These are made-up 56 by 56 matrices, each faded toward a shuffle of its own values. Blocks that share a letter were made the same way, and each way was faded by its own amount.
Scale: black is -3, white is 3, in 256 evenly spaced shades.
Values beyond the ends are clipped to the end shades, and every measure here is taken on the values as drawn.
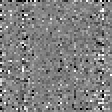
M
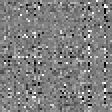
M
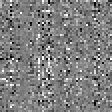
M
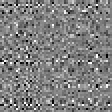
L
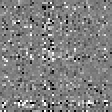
M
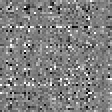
M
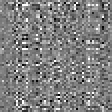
L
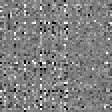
M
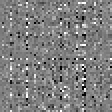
M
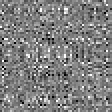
L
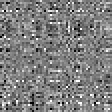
L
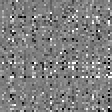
M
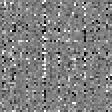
M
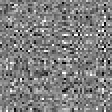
L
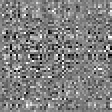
L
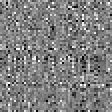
L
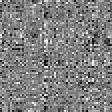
L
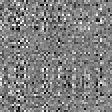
L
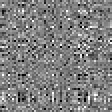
L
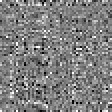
L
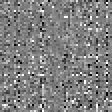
M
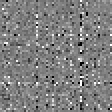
M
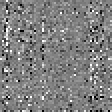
M
